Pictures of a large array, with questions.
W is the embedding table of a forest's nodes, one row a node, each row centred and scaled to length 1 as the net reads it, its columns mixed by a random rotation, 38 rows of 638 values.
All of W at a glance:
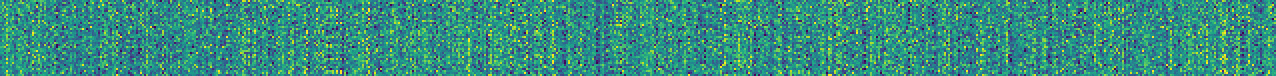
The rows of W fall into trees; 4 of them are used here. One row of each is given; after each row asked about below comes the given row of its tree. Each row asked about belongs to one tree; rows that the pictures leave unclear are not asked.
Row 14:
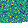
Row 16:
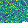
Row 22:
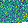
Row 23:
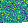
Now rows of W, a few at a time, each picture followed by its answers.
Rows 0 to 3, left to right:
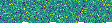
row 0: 16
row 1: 22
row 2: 14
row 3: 23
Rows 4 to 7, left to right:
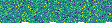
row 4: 22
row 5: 22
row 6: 16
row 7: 22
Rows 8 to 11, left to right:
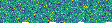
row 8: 23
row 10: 16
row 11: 22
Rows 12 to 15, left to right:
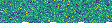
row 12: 16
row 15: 16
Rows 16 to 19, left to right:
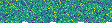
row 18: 22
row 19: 16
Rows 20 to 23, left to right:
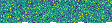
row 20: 14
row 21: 16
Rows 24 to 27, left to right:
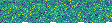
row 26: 22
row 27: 16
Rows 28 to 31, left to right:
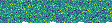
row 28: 16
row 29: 22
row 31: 16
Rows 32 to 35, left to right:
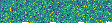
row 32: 14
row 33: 22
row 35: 22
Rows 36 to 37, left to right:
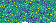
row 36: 22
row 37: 16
